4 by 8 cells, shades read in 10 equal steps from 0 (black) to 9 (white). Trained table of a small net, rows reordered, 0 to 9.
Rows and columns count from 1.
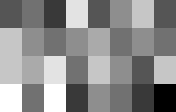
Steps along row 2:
down down up up down up down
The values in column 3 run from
2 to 9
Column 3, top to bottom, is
2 4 8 9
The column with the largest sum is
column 1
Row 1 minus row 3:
-4 -2 -6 4 -4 0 4 -4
